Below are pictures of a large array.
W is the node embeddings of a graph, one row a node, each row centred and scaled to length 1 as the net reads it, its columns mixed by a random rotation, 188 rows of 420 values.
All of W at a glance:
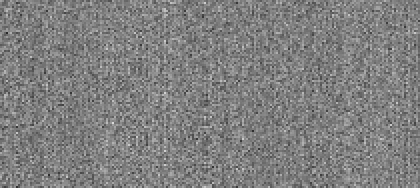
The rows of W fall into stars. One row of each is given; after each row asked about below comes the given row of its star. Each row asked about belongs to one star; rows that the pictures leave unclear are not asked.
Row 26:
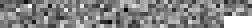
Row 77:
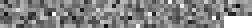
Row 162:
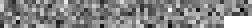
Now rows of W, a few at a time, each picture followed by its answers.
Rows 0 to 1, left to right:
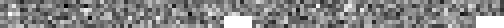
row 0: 26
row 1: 162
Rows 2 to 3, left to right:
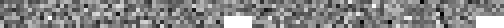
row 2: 26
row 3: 26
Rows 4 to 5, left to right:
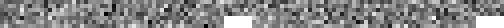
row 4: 77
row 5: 26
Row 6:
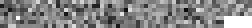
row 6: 26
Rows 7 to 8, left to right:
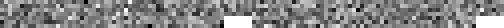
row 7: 162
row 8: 26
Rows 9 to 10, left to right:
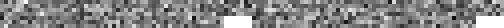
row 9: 77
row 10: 77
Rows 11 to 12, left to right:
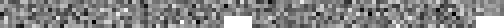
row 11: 77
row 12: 26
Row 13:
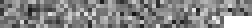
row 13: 162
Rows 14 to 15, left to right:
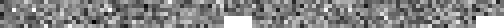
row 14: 77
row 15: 77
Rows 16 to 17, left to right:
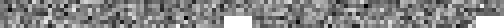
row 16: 26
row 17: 77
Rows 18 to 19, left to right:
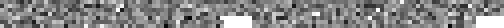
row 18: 26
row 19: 77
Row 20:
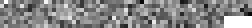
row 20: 162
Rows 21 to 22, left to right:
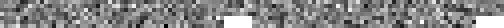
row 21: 26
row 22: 77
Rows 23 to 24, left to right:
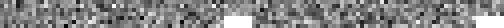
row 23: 26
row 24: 26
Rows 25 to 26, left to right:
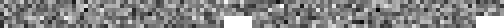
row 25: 162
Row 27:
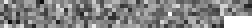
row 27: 162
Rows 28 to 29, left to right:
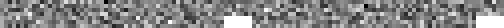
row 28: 26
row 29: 77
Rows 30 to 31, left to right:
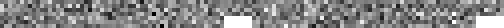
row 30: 162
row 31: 77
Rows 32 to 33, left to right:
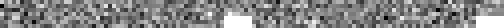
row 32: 26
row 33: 26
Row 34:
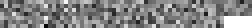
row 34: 26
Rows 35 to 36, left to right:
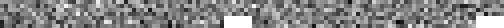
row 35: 162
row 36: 77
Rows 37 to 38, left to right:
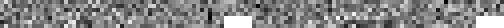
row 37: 162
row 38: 26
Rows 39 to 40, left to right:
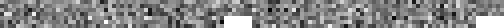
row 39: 162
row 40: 26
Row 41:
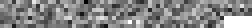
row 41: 162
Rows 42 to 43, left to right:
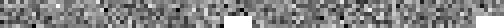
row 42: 162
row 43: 26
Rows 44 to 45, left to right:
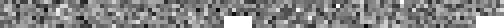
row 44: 162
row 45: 77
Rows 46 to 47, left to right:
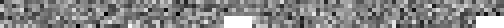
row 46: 77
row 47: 162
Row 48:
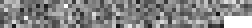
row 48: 162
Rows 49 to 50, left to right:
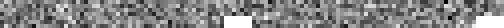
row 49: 162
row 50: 26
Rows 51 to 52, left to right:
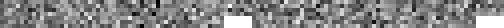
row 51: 162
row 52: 26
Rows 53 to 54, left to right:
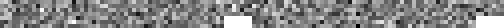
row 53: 162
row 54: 77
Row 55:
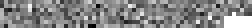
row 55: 26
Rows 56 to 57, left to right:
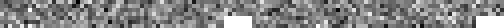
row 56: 26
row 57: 162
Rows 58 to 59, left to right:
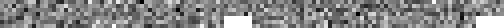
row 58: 162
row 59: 77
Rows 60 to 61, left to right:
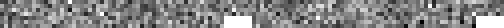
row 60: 77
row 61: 162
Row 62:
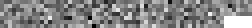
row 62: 26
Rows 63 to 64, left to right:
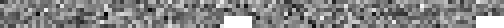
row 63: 77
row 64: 162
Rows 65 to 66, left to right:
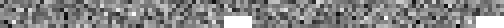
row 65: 26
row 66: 77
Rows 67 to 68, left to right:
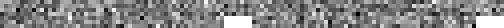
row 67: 162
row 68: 162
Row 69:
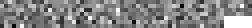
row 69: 162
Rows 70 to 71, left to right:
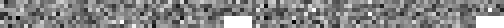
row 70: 77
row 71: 162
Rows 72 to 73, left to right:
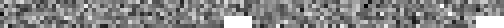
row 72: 162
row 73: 77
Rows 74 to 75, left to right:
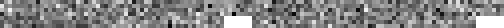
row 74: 162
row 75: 26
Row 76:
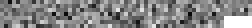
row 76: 26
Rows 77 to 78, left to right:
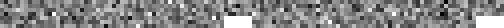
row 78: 26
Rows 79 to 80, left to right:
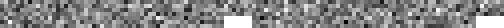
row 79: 26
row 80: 77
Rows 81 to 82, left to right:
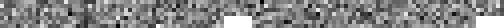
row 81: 77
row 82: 26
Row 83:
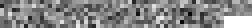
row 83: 26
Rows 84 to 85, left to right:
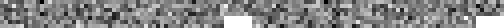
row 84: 26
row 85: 162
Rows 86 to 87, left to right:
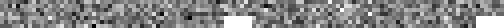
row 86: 26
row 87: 162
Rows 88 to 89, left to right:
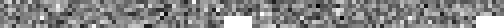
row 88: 162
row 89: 26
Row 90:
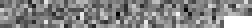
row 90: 26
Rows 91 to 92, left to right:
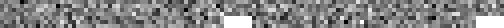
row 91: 26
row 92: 77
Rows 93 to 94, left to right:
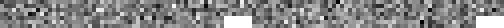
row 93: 77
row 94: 162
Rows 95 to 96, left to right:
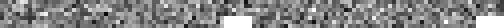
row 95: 77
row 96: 162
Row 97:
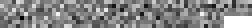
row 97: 77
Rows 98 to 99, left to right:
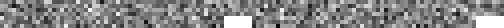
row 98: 162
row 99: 26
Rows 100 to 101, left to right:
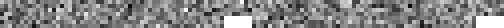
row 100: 162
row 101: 162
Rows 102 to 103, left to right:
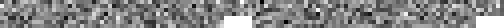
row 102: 77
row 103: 26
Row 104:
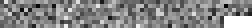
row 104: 162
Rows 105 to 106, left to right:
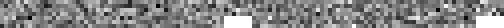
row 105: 77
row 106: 26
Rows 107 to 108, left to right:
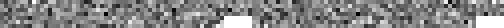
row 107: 77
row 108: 77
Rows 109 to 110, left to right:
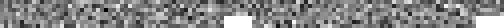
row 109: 26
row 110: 26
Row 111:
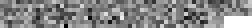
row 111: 26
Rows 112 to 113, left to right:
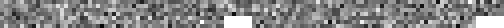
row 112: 162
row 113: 77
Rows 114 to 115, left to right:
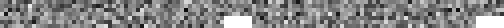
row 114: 26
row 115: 77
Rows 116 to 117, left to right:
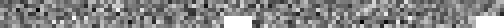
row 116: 26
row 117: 26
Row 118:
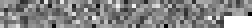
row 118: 26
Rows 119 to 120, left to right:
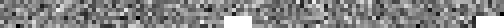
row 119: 77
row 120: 162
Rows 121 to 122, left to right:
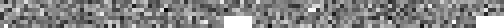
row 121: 77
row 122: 162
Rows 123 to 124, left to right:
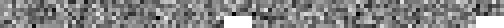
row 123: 162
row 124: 77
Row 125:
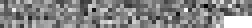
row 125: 77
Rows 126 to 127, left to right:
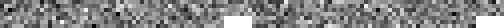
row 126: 26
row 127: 26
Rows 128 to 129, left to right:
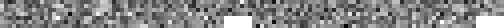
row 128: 77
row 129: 26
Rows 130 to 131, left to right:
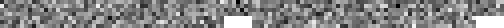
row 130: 162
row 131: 26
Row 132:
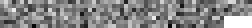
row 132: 162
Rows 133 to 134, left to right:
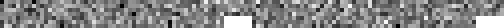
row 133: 162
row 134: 162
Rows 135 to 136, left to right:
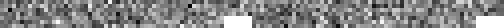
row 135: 26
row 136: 162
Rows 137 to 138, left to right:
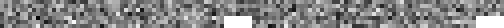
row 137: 162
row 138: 77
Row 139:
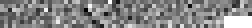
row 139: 77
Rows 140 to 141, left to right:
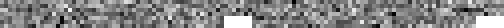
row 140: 162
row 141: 77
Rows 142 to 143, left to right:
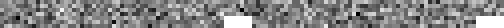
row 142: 162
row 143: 77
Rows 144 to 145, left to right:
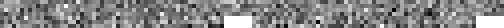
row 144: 162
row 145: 162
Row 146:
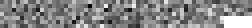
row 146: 26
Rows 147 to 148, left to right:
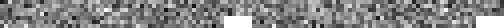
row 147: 77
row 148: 162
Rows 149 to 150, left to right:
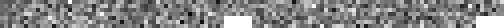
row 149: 26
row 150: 77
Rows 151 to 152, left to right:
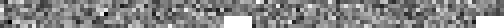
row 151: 77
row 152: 162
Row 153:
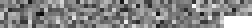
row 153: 26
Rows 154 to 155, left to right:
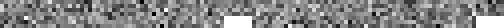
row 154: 162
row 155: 162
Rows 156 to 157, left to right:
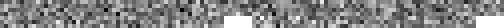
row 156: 26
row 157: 26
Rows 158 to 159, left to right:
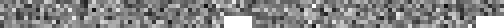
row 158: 162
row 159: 77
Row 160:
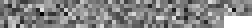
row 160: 26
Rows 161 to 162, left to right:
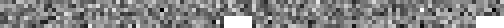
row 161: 162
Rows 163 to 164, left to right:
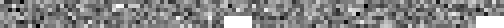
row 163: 26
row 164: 77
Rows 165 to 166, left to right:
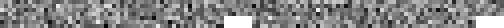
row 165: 162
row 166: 26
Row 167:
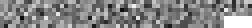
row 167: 26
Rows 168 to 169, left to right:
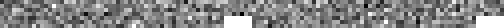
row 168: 77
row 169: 77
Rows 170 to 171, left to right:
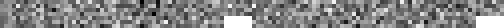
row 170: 162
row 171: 77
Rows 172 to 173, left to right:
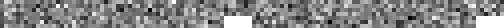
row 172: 162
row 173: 162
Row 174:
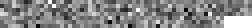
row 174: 26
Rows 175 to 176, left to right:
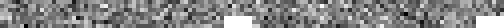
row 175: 26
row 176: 162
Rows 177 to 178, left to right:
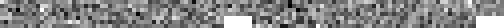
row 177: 26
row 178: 162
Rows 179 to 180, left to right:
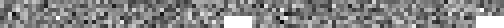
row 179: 77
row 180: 26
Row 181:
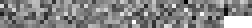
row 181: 77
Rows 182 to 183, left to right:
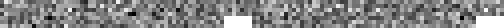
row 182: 162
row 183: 77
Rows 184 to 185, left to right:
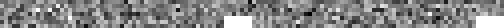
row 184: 162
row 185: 26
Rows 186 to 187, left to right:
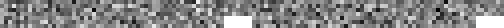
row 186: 26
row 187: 26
